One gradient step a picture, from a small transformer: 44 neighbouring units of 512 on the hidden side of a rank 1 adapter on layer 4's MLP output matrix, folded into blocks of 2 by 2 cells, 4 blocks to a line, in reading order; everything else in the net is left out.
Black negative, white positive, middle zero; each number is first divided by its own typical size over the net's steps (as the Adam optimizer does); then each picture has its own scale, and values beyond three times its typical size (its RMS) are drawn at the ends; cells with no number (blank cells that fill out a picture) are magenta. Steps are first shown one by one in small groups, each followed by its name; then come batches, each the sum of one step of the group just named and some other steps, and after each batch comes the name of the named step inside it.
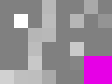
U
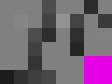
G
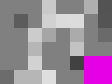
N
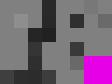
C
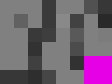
G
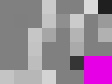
C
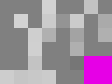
U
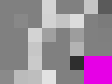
N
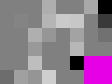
N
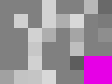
N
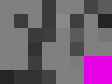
G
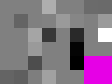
G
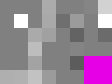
C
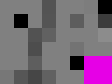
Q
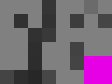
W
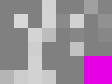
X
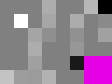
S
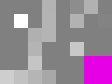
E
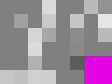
S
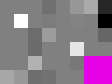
E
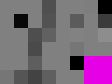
Q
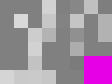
E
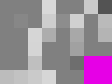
S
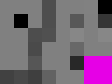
S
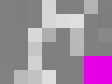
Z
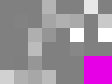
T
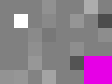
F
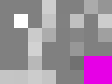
F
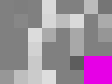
Z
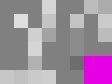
F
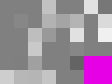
T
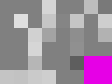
F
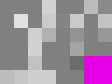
F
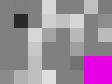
Z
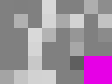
Z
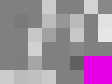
T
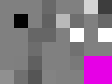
T
